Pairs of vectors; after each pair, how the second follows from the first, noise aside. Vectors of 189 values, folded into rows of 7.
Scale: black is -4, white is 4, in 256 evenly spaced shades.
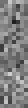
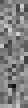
reversed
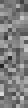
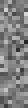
reversed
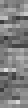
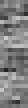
negated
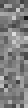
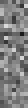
shuffled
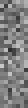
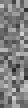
shuffled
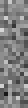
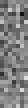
reversed
